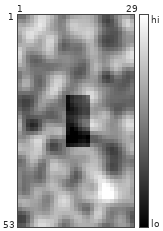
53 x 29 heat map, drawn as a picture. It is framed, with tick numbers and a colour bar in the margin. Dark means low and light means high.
The texture is blotchy. In the centre lies a patch that is lower than the rest. Values change most from cell to cell in the centre. The centre is the ninth with the lowest average. There is no overall slope.
